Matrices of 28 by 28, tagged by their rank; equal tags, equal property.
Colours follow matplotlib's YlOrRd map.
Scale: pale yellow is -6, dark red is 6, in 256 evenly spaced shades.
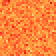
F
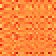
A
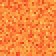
F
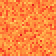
F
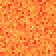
F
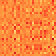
A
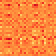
A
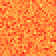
F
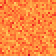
F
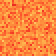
F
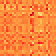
A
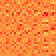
A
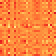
A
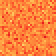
F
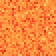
F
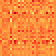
A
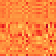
A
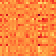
A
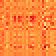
A
